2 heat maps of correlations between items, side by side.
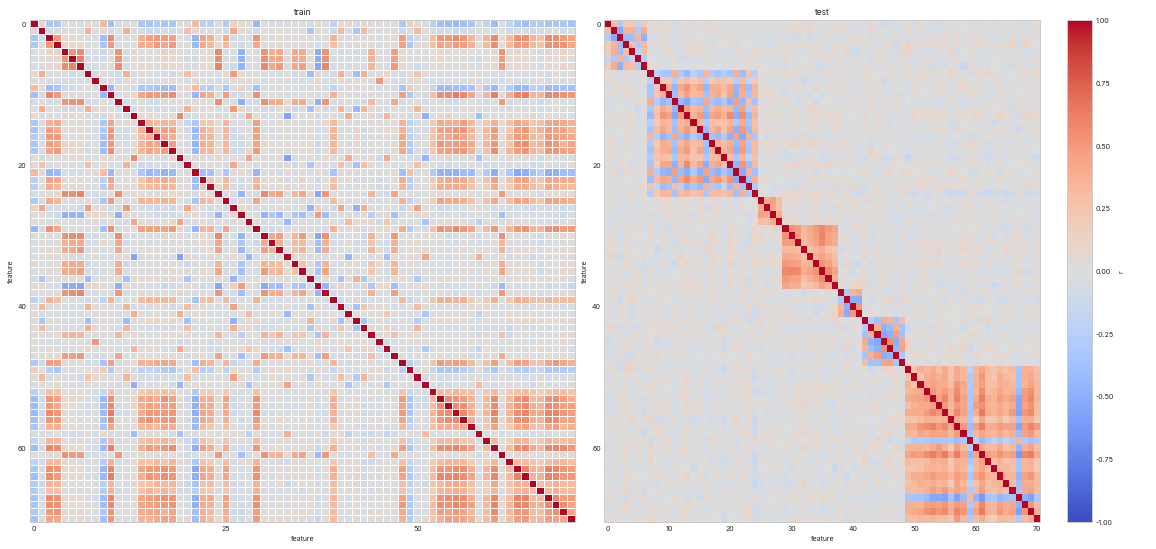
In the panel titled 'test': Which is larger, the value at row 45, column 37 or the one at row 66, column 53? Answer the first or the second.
the second
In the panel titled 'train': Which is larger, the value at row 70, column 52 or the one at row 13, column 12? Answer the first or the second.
the first
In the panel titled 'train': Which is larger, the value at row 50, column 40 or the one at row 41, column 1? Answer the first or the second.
the first
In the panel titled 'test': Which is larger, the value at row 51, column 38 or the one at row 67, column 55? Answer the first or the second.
the first
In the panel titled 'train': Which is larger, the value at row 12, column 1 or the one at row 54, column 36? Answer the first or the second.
the first
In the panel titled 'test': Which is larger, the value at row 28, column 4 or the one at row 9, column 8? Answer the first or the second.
the second
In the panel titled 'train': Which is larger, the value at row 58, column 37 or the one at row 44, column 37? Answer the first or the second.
the first
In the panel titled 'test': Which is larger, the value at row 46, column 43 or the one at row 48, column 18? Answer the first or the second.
the second
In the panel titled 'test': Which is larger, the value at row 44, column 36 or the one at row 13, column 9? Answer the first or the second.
the second
